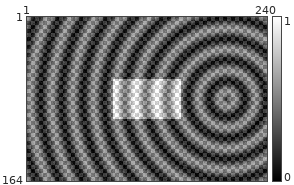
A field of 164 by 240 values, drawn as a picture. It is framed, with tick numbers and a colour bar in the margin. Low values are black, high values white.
The centre is the ninth with the highest average. No overall slope runs across the table. On average the colour sits 40% of the way up the scale. Rings spread out from the middle right. An odd patch, higher than its surroundings, sits in the centre.
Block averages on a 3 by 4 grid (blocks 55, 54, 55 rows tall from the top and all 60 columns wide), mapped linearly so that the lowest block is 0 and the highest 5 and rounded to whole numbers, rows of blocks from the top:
0 0 0 0 | 0 5 5 0 | 0 0 0 0
